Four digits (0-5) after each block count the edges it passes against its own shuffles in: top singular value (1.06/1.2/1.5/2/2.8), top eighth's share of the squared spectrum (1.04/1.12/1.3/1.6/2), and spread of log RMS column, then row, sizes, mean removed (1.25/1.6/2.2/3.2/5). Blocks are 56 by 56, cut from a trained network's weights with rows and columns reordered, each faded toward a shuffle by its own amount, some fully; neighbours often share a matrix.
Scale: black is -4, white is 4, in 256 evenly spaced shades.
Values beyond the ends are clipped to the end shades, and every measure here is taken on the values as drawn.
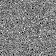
1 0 0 0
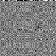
4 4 1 2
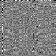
4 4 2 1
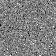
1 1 0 0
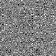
3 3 2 2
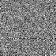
3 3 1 2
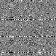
4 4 0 3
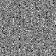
3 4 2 1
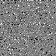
3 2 0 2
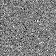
0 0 0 0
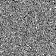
0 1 0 0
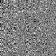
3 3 2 1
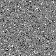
0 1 0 0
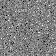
0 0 0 0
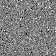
0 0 0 0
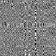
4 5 2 1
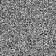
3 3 1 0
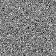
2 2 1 1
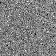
1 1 0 0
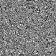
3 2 0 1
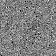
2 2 0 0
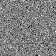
0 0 0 0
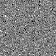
2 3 1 1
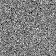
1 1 0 0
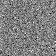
0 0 0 0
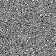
1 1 0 0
